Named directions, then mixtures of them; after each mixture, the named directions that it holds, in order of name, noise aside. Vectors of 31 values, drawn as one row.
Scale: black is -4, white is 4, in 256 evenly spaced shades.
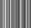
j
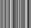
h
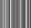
h, j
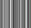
h, j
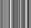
h, j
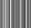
h, j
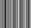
h, j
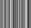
h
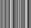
h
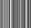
h, j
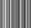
j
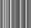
h, j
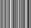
h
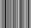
h, j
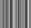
h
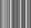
h, j
